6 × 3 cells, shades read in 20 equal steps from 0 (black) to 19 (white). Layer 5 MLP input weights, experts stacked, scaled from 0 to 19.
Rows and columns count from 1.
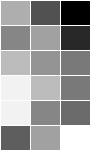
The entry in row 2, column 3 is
3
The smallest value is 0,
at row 1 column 3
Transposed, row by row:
13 10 14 18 18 7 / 6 12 11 14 10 12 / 0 3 9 9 8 19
